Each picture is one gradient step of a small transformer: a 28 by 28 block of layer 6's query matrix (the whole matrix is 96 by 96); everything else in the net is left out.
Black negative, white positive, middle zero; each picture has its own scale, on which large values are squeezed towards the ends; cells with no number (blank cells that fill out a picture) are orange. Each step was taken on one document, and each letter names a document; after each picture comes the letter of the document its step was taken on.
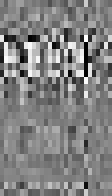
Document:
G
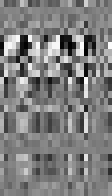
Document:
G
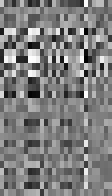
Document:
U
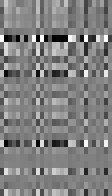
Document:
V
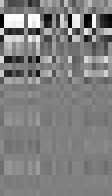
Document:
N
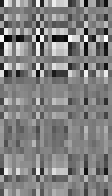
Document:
V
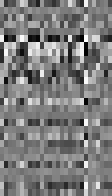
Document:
G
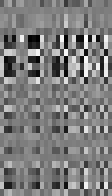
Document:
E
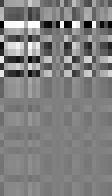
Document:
N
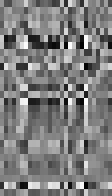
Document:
G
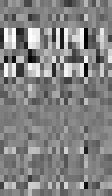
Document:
U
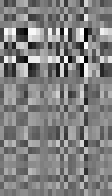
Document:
U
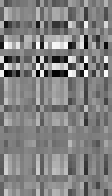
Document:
V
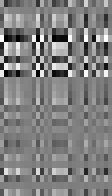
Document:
V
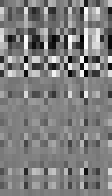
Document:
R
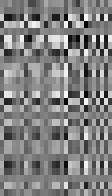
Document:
E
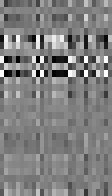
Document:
V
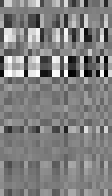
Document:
E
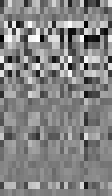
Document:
U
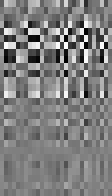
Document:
E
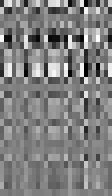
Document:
R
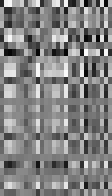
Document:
E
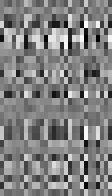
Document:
R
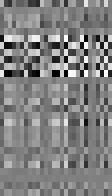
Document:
E
